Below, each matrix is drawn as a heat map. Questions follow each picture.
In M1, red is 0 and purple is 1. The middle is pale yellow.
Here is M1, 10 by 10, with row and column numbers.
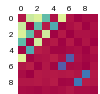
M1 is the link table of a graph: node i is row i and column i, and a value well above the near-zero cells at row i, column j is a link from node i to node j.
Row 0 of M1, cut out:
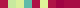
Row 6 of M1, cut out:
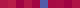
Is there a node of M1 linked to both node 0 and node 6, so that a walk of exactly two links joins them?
yes
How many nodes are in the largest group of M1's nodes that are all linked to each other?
3
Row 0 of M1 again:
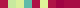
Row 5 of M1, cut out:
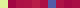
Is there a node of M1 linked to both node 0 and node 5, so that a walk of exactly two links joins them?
no
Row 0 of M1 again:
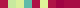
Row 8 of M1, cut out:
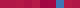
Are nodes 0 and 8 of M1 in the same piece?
no
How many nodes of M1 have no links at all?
1
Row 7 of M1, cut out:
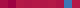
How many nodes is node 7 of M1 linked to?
1
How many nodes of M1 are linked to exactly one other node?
4
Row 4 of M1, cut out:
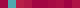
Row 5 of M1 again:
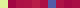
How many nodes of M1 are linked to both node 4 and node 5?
0
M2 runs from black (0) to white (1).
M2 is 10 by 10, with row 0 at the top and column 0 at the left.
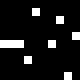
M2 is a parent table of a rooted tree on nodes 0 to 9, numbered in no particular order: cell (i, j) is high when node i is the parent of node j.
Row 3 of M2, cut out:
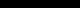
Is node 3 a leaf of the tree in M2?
yes
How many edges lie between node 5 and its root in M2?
0
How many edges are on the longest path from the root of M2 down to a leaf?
4
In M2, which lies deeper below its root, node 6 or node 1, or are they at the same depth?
the same depth
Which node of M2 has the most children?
5
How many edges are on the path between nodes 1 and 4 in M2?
1
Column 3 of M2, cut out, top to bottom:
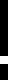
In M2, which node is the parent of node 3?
7
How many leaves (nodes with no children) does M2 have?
4
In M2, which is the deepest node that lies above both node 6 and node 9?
5
